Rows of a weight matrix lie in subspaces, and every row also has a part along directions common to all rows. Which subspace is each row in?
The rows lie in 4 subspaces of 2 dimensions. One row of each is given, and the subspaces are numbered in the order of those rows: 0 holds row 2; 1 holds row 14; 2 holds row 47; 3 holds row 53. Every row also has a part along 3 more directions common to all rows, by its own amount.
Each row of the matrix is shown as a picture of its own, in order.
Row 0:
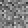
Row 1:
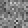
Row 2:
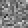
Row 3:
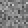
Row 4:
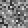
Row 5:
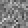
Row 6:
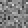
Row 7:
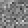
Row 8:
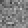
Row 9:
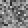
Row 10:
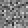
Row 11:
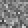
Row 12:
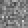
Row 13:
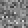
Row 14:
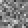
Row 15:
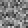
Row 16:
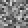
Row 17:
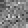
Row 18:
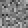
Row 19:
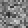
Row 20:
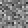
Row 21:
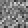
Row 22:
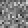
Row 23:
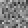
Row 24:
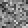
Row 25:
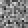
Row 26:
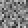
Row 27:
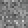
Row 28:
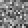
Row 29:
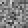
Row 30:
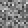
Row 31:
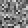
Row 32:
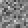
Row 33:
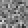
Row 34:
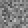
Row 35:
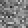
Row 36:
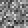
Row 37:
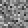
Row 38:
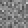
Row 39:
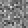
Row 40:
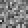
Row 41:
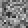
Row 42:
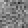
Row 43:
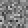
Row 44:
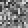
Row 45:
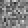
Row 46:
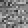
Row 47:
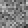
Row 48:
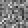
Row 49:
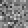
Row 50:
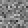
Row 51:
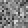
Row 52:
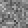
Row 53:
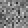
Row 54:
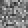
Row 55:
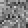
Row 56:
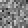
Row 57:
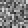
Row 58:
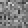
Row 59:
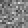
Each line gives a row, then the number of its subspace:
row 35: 0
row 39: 3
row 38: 3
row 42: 2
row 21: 2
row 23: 2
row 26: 2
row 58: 3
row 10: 3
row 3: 3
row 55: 2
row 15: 0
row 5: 2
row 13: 0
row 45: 0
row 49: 1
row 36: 0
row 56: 3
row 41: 0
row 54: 0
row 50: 1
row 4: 1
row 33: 1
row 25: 0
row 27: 0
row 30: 3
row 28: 1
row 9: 1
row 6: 3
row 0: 3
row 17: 2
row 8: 0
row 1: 2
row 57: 3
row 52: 2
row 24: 2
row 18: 0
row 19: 0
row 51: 3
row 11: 1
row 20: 3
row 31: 0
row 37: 1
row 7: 0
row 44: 3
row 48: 2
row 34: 1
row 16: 1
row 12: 0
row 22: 2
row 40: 1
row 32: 1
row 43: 1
